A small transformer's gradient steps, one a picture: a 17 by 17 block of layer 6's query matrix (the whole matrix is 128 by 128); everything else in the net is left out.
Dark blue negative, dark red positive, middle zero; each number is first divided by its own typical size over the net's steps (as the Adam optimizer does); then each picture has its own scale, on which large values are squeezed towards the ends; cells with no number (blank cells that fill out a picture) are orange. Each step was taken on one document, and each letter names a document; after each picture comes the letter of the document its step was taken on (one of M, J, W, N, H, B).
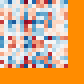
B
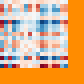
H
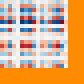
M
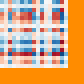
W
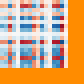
W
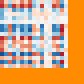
W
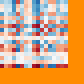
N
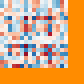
B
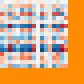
M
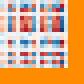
W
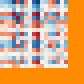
N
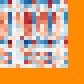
B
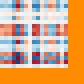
N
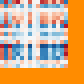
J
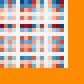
M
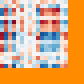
H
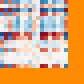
J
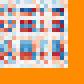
M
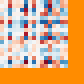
B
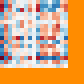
H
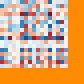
B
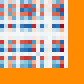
M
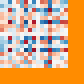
B
